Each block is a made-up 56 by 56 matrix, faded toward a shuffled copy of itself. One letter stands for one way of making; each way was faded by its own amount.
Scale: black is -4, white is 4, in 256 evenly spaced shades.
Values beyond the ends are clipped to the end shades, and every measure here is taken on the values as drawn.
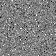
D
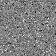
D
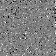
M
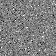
D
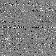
M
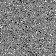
D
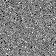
D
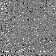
M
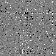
M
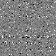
M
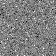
D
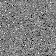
D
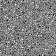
D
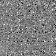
M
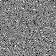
D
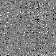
M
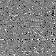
M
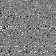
M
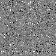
M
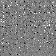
M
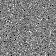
D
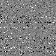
M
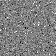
D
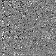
M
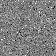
D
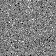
D
